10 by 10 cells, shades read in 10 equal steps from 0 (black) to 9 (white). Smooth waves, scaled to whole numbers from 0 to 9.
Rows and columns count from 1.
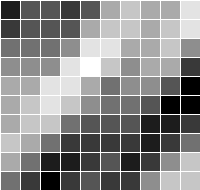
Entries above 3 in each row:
5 6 10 9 8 7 4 4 4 4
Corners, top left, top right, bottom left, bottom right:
1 8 4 7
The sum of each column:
47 47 43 42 47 46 42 41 44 43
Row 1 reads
1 3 3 2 3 6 7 6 6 8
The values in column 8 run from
1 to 6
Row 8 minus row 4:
2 1 -1 -6 -7 -5 -3 -5 -4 2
